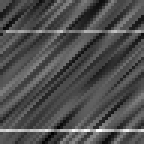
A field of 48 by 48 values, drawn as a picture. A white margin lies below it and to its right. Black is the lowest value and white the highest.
Rows 11 and 44 stand out from the rest. The values are skewed, with a long tail toward high values. Overall the values sit about 30% of the way up the scale.
